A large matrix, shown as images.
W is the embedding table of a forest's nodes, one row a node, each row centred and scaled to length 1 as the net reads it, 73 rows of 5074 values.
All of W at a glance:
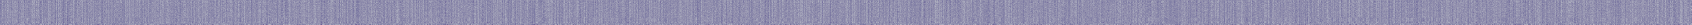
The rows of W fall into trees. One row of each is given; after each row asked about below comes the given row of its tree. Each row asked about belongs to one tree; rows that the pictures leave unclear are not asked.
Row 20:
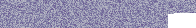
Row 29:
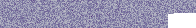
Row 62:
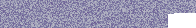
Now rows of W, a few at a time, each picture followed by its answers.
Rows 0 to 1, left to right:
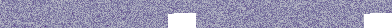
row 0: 29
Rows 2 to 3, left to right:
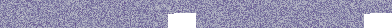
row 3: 20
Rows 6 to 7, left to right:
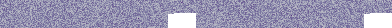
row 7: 20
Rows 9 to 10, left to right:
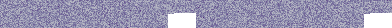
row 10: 62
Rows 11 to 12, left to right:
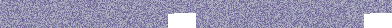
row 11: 29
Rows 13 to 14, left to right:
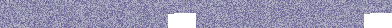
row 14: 20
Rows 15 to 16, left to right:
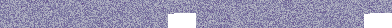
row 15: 20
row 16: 29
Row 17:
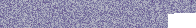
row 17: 20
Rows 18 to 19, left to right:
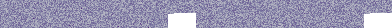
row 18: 62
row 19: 20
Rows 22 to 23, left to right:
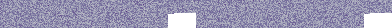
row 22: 62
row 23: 29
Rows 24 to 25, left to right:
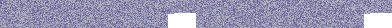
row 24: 20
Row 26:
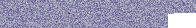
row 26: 29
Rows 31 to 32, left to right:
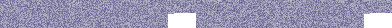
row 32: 20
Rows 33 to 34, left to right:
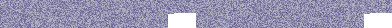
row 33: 62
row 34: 20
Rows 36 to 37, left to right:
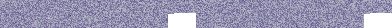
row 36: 62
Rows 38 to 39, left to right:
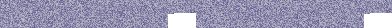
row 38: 20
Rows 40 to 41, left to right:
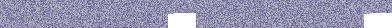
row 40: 29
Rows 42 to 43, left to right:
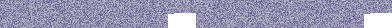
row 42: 20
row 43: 62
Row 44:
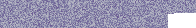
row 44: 20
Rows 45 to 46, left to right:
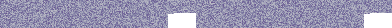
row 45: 20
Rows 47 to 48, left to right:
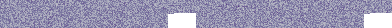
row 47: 20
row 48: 20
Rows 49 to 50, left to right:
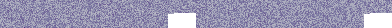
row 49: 29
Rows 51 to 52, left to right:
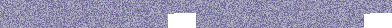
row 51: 20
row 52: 62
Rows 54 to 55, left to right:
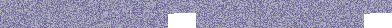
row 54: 62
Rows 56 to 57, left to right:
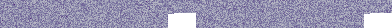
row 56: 62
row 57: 20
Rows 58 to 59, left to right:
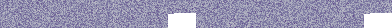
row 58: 62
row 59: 62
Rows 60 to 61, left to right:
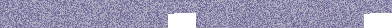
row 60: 62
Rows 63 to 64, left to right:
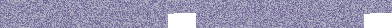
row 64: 20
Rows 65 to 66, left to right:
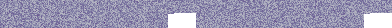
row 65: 62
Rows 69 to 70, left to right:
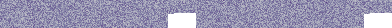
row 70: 29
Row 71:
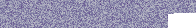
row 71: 62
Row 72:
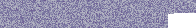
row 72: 29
